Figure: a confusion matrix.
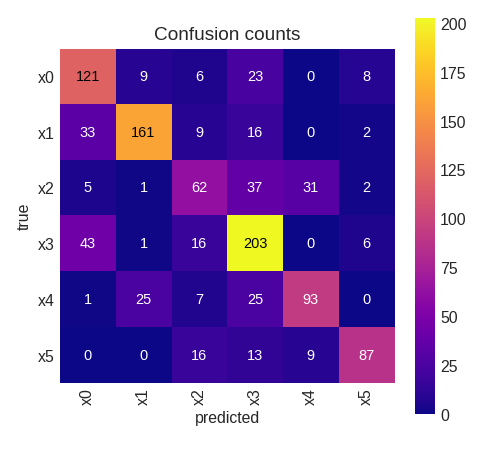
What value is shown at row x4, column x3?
25
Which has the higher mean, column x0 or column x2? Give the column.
x0
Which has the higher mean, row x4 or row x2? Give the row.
x4
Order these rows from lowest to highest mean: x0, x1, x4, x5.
x5, x4, x0, x1
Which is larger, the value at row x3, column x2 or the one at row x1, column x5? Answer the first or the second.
the first
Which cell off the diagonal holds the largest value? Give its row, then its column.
x3, x0
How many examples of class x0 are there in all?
167
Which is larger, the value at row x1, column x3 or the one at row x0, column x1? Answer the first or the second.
the first
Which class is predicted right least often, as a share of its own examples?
x2
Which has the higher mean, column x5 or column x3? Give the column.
x3
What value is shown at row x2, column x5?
2
